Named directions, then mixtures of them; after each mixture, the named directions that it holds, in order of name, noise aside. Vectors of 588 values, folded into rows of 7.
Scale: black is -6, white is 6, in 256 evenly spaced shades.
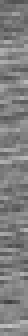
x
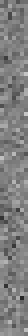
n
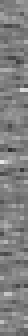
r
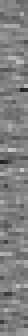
r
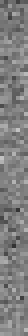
n, x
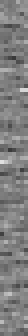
r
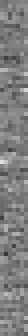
n, r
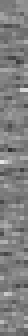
r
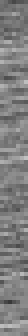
x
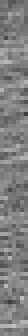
n, x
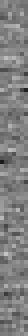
n, r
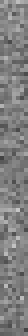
n, x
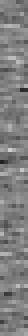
r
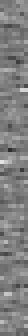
r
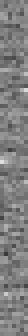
n, r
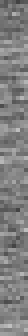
n, x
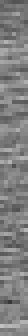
x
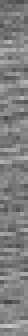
x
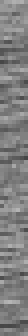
x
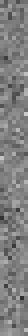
n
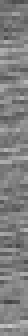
x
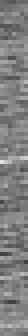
r, x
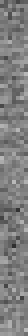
n, x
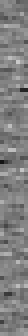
r
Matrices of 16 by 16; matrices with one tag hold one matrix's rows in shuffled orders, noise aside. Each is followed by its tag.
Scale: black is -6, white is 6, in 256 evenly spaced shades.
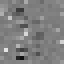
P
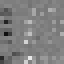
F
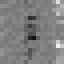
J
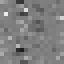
P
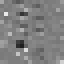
P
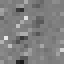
P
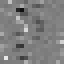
P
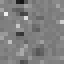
P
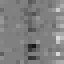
J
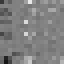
F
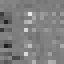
F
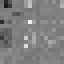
F
